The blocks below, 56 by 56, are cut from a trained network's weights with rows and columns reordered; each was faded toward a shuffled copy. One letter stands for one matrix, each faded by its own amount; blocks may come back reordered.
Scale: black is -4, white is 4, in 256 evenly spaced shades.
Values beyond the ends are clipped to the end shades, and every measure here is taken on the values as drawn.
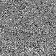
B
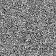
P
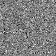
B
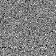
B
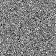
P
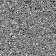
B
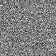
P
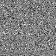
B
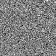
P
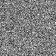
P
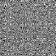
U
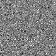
B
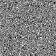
B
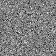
B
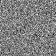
P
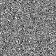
B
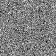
P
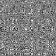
U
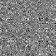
U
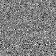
B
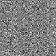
U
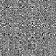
U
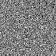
P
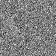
P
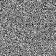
P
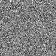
P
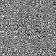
U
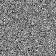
P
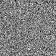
P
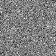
B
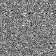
B
